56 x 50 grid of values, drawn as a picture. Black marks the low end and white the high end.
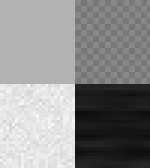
It is made of 2 by 2 panels. Panel 1,1: high, flat. Panel 1,2: middling, checkered, faint in contrast. Panel 2,1: very high, fine-grained, faint in contrast. Panel 2,2: very low, streaked across, faint in contrast.
